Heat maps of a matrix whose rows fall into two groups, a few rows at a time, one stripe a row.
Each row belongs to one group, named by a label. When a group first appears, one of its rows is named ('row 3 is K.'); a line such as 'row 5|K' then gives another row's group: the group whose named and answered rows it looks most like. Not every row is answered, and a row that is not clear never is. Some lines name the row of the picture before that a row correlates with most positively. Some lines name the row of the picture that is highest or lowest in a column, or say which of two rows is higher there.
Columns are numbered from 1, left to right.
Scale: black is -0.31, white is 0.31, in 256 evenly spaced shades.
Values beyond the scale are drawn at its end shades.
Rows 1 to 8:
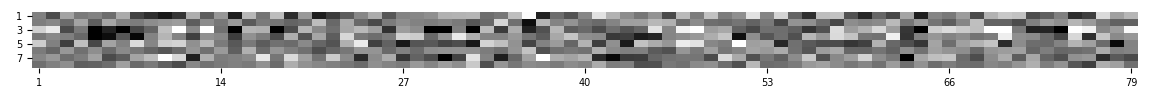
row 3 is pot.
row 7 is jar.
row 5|pot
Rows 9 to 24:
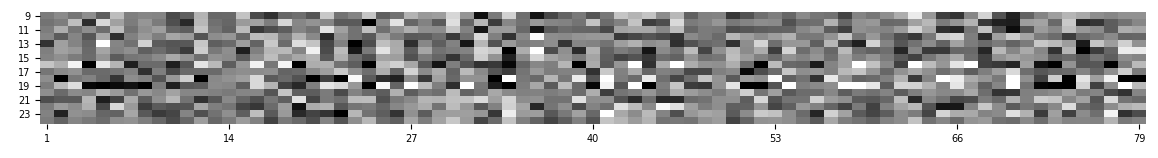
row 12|jar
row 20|pot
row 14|jar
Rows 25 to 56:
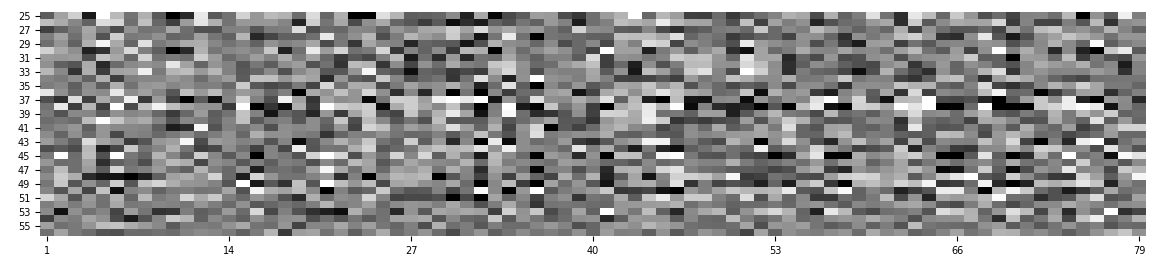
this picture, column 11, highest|43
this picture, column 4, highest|43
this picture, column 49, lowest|38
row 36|pot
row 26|pot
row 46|pot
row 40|pot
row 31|pot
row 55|pot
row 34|jar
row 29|pot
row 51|pot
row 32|pot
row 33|pot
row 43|pot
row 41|jar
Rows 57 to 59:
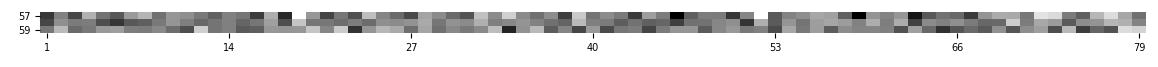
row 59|jar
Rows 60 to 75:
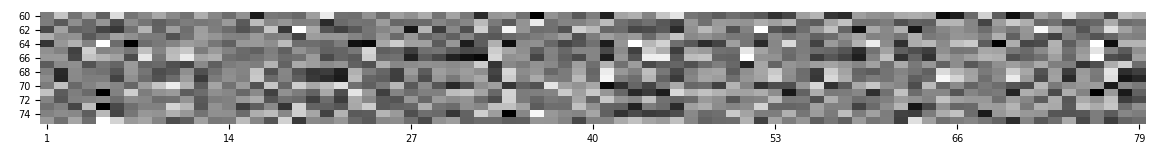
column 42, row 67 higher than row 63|No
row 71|pot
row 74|jar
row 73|pot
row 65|pot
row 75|pot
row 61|jar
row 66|pot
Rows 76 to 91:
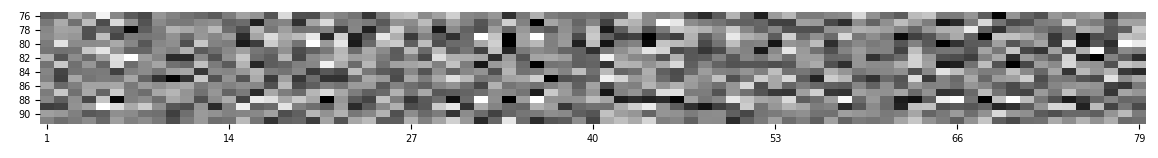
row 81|pot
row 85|jar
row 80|jar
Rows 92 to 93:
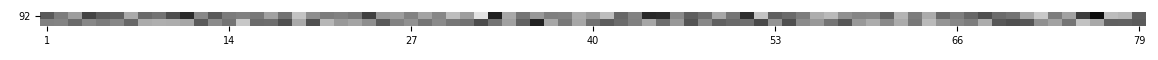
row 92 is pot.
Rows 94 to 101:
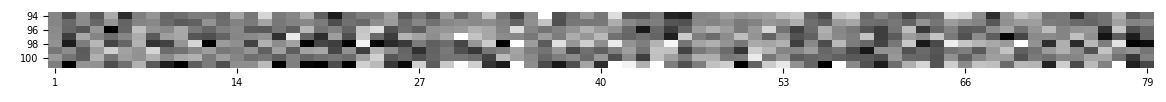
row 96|pot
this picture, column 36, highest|94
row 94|jar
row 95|jar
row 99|pot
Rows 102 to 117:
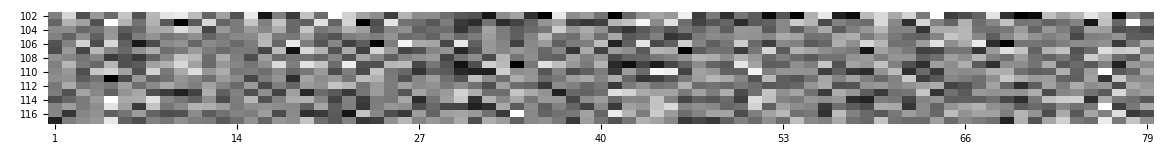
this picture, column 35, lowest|102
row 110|pot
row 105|jar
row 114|pot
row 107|pot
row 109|jar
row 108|pot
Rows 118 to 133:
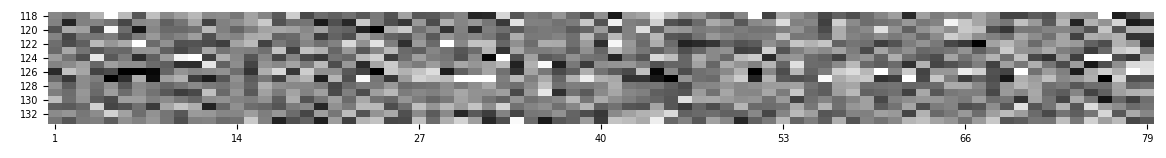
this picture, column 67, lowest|122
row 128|jar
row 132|pot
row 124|pot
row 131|pot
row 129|jar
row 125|jar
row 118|pot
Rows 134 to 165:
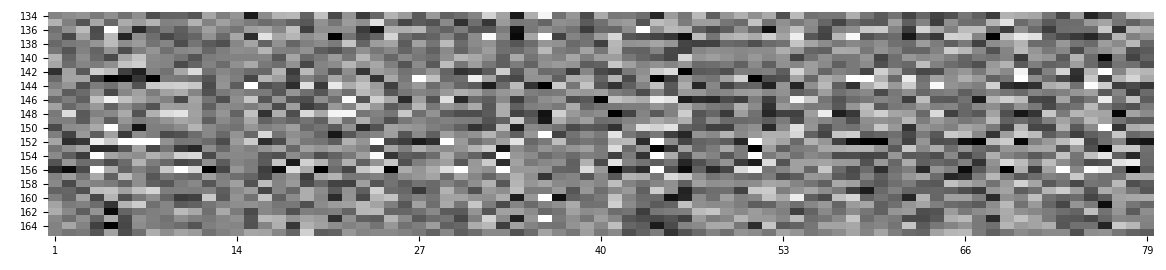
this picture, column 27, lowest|152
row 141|pot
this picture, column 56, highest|148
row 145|pot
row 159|pot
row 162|pot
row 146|pot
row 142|pot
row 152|pot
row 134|jar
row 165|jar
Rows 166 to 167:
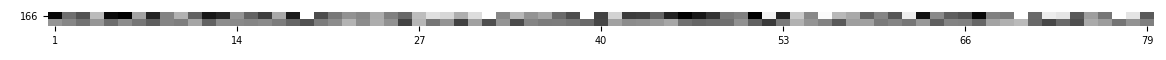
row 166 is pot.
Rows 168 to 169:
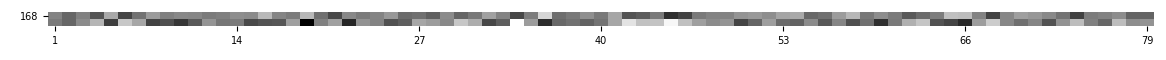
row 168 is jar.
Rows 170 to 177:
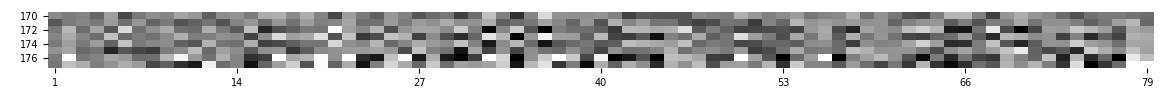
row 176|jar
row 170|jar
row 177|jar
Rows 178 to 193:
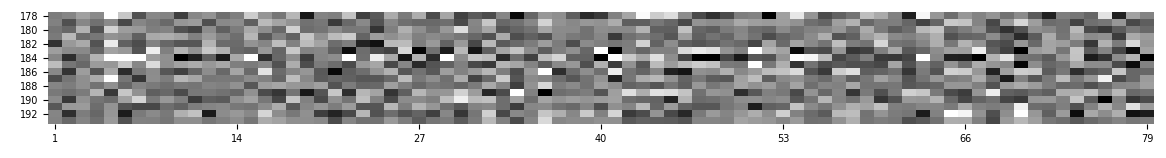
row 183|pot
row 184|pot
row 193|jar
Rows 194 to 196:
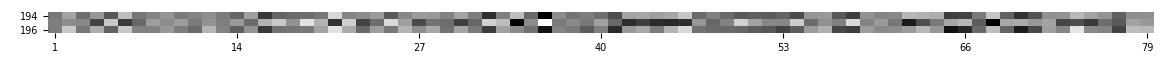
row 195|jar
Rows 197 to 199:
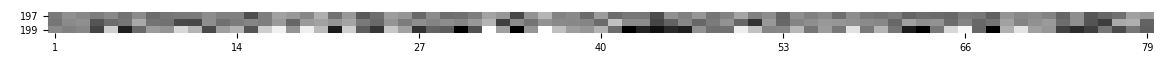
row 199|jar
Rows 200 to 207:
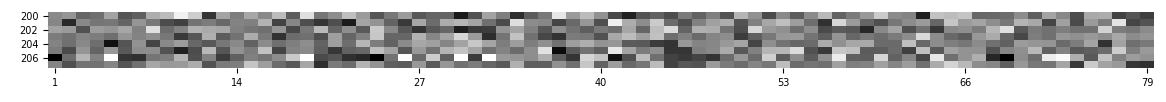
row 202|pot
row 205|jar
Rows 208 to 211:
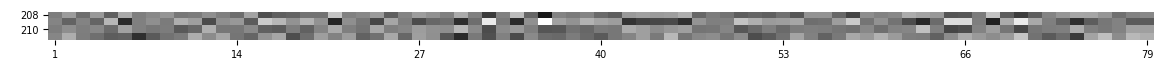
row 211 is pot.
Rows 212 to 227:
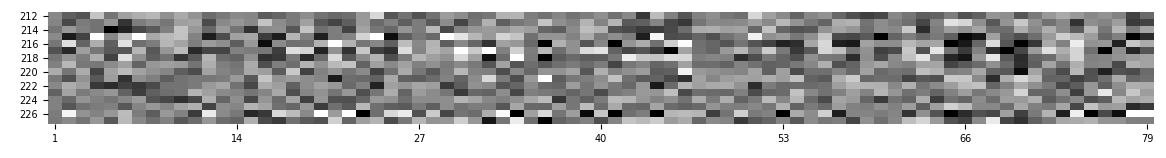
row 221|jar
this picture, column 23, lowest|226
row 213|jar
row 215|pot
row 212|pot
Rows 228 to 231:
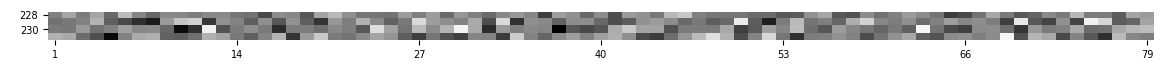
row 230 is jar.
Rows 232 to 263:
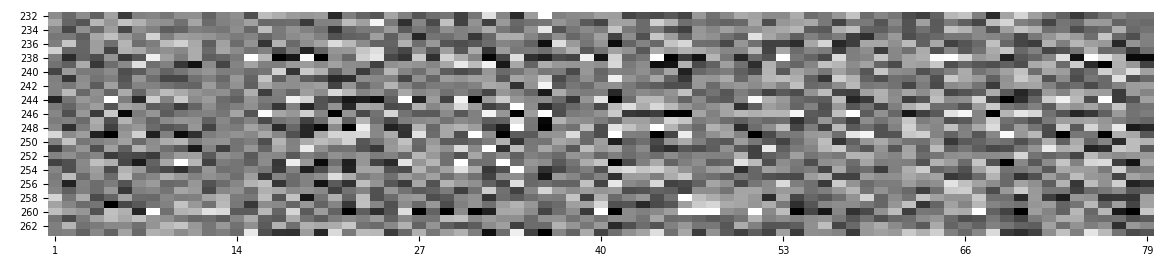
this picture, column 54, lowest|260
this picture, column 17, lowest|238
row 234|jar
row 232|jar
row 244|pot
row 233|pot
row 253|pot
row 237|pot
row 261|pot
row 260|pot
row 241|jar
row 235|pot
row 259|pot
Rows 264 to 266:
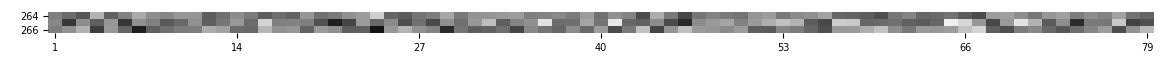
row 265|jar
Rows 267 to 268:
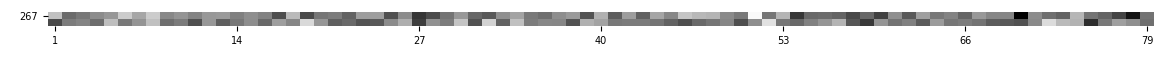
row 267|pot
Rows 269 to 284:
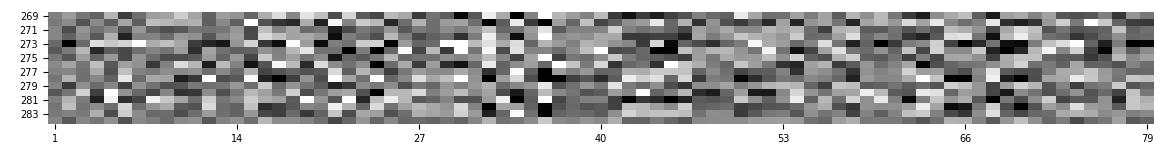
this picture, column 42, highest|278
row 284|jar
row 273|pot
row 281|jar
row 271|jar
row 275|jar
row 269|jar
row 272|jar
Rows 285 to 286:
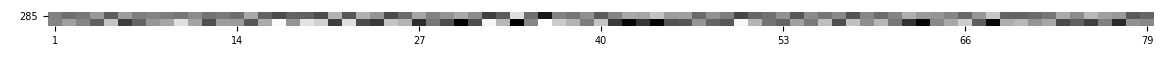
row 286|jar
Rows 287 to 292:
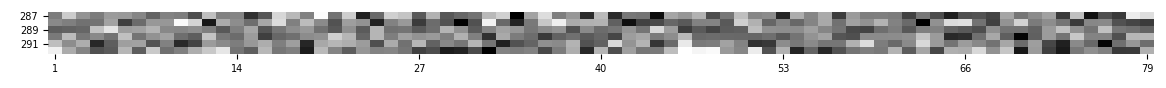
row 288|jar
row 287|jar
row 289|pot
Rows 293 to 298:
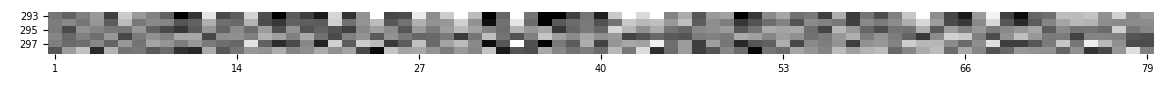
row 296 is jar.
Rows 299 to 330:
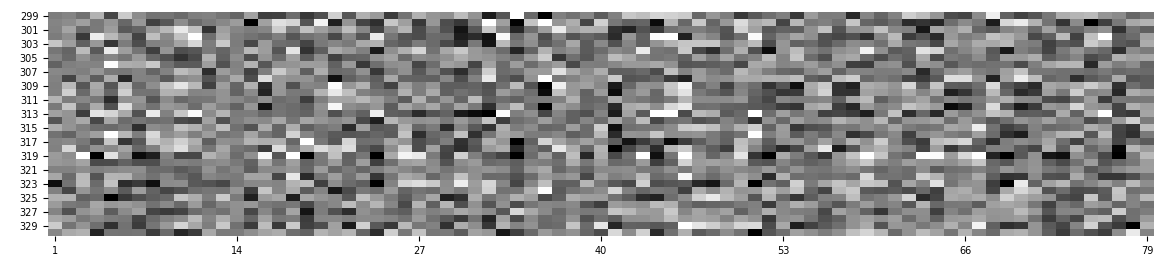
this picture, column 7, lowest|319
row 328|pot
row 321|jar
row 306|pot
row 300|jar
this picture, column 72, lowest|319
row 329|pot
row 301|jar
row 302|pot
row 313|pot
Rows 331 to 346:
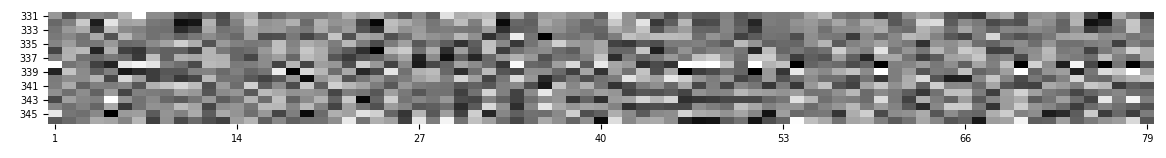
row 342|jar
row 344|jar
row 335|jar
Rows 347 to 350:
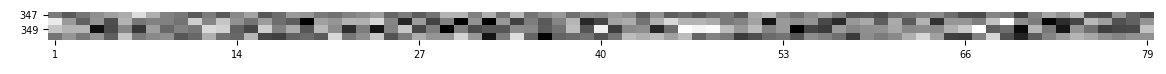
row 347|pot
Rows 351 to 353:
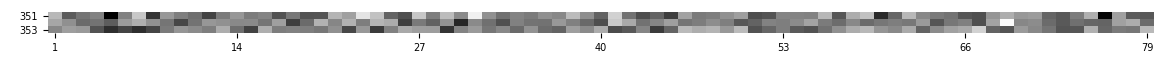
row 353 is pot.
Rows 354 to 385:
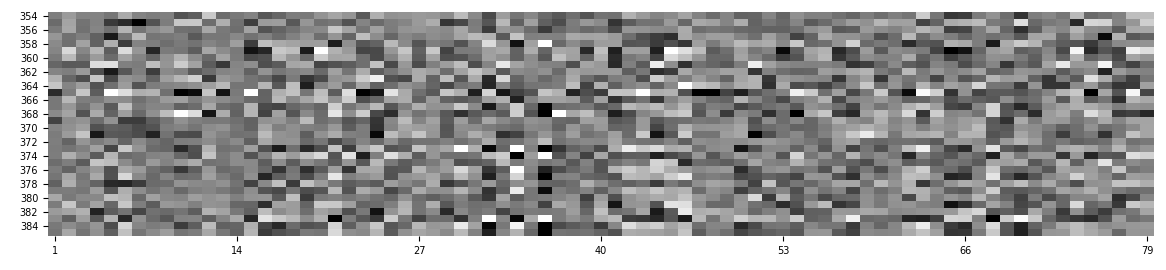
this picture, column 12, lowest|368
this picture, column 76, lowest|357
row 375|pot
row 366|jar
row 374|jar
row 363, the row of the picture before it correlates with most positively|351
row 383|jar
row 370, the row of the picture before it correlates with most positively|353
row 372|jar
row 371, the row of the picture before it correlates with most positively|353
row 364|pot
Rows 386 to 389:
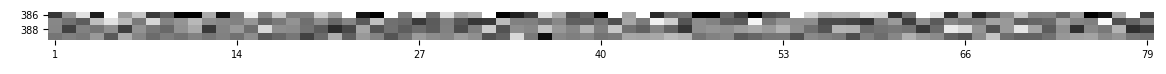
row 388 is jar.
